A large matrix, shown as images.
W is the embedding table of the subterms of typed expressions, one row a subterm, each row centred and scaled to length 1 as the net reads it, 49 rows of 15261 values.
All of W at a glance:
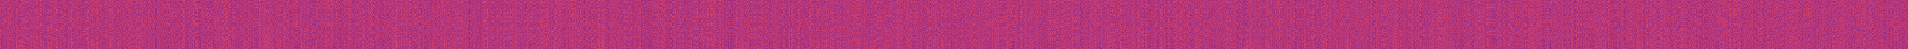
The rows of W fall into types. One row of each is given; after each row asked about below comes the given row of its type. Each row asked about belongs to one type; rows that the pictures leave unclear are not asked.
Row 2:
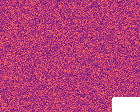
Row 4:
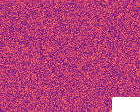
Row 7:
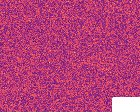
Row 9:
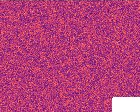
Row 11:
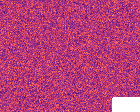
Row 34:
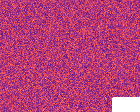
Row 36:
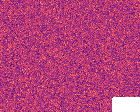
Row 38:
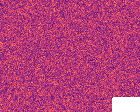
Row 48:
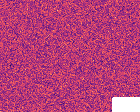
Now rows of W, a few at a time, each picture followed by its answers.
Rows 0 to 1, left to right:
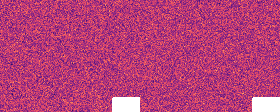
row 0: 4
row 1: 2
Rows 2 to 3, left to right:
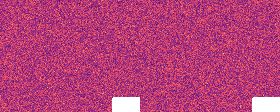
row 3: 11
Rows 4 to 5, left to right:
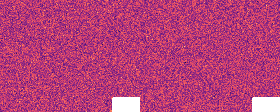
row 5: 38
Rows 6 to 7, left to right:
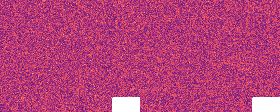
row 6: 34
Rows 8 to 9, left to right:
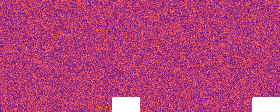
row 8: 4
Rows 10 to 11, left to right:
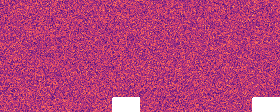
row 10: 38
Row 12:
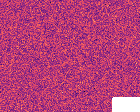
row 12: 9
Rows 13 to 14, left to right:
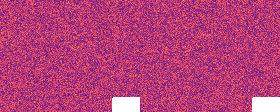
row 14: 4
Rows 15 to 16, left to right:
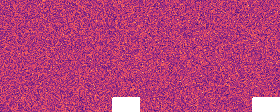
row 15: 34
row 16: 36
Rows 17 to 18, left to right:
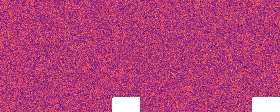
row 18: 48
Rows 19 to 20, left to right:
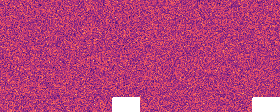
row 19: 7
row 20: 2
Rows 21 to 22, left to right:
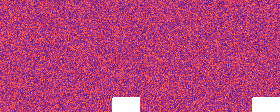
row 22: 7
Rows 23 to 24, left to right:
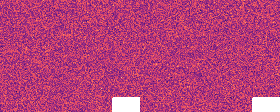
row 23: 4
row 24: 38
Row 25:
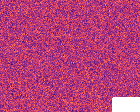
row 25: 4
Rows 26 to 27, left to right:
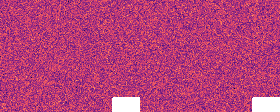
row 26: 36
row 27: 48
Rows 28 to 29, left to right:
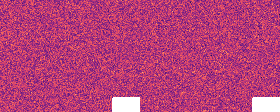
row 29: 34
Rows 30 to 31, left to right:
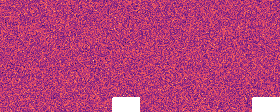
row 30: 9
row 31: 34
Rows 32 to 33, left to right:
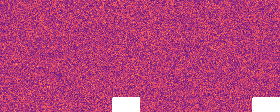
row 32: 38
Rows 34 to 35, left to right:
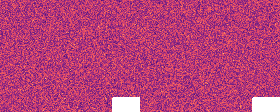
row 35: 11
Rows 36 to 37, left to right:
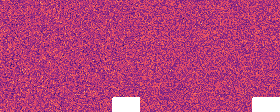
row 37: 2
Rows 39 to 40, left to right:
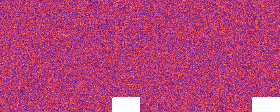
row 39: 2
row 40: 34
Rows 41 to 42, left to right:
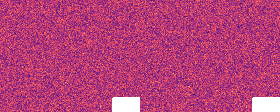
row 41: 11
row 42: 48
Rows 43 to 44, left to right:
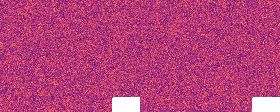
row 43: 38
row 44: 9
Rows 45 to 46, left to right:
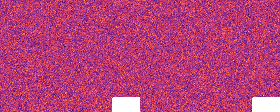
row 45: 11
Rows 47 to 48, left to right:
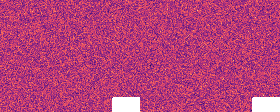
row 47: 9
